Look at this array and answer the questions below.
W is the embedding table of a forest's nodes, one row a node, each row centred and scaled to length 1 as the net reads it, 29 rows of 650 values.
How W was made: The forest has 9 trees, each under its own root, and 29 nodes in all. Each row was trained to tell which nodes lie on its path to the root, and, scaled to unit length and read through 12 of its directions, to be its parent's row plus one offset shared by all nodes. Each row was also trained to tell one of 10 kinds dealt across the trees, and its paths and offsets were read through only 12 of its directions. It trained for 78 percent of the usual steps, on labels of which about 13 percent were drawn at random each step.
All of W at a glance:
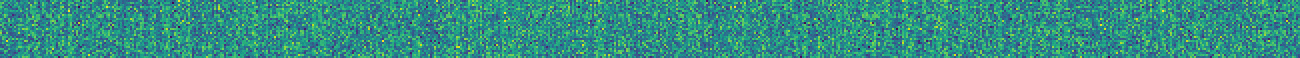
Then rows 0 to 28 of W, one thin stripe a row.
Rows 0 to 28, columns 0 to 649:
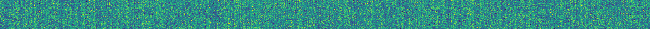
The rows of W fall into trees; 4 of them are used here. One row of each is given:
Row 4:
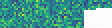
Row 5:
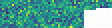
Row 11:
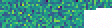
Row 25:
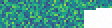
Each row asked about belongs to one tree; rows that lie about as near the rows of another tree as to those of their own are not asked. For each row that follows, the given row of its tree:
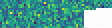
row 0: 11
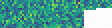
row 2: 4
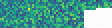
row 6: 4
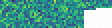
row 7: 25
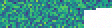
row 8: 25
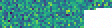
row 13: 11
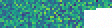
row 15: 4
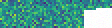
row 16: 4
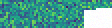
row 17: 25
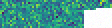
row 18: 11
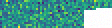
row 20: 11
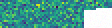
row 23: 5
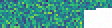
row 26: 11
